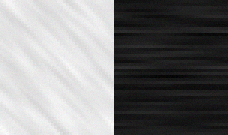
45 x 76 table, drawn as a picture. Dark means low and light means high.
The table splits into one row of 2 panels. Panel 1,1: very high, slanting down to the right, faint in contrast. Panel 1,2: very low, streaked across, faint in contrast.
